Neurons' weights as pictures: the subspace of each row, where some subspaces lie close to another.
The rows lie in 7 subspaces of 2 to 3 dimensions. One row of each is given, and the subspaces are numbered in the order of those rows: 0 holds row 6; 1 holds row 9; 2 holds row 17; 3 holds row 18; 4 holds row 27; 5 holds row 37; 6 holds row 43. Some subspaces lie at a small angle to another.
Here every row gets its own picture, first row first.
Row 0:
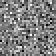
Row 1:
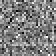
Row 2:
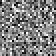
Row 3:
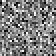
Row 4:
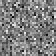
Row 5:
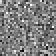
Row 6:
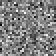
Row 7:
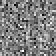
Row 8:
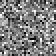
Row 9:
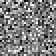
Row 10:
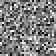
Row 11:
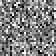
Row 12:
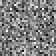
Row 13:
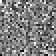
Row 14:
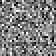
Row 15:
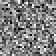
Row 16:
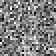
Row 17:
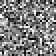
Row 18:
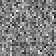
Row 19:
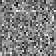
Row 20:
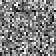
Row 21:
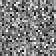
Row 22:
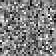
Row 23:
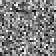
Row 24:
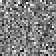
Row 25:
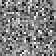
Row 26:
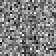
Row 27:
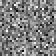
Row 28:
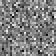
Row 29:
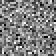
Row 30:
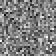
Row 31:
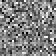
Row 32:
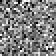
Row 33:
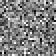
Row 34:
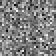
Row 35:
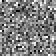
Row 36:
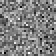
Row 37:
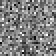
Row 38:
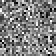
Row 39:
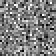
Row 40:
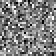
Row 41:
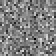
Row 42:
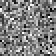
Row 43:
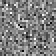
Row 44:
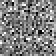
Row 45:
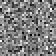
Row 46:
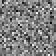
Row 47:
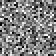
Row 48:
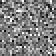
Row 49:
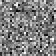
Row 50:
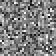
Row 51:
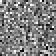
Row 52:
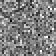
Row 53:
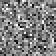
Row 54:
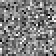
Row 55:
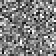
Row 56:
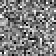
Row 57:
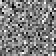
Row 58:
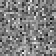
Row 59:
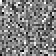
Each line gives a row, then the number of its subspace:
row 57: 1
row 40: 1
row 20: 0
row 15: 6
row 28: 3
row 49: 0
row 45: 1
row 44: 5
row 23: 0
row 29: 2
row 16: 5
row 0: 6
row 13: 1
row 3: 6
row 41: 3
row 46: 5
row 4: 3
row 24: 1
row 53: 6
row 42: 4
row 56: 2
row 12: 4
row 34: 4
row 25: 5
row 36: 2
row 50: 0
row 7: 6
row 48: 6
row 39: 6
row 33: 2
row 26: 5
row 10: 5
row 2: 4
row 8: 2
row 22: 2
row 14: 4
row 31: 6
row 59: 1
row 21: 4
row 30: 3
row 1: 3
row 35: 2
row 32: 1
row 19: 0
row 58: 5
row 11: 3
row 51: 1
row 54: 2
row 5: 1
